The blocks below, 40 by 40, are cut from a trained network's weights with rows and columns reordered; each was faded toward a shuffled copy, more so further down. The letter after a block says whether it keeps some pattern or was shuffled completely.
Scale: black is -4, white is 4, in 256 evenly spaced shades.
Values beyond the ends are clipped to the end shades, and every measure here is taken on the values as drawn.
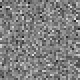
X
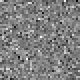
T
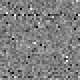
X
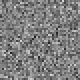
T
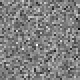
T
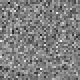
T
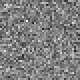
T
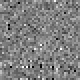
X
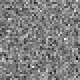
X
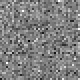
X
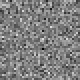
X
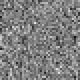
X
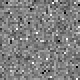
T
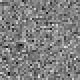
T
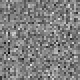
X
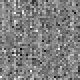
X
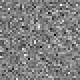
X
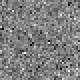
T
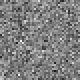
T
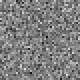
T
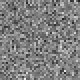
X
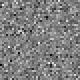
T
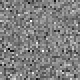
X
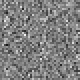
X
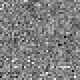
X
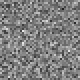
X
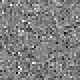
T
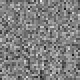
X
